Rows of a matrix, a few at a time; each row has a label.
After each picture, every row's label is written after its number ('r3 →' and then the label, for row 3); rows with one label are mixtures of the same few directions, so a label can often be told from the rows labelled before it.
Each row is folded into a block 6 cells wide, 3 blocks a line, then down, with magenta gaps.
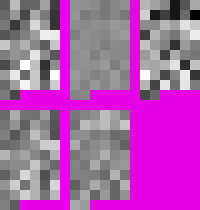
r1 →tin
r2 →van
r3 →van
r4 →tin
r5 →van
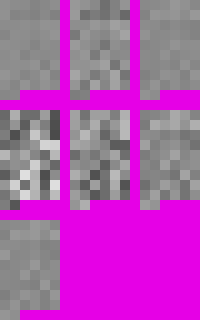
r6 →van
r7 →van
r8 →van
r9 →tin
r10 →tin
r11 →van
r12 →van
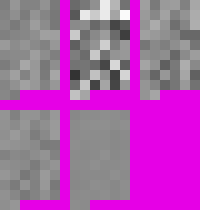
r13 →tin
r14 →van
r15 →tin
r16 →tin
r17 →van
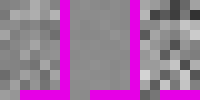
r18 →van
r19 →tin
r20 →van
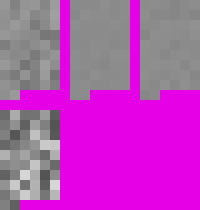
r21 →tin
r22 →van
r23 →van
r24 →tin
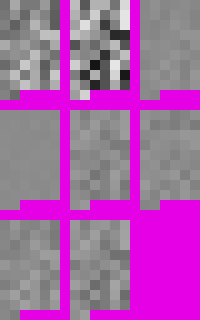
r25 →tin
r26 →tin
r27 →tin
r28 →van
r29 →tin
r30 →van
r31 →tin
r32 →tin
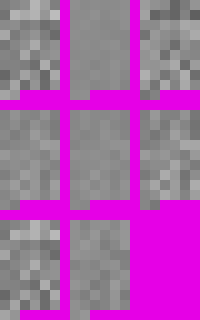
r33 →van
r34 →tin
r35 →van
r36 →tin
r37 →tin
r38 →tin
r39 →van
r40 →tin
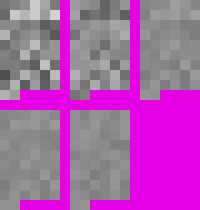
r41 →van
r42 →van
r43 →van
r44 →van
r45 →tin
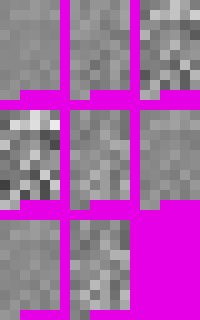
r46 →van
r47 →tin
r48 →van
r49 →van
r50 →tin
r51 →van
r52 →van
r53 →tin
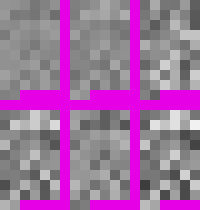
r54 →van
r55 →van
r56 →tin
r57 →van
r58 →van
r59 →van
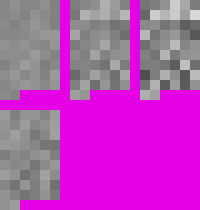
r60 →tin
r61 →van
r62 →van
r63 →tin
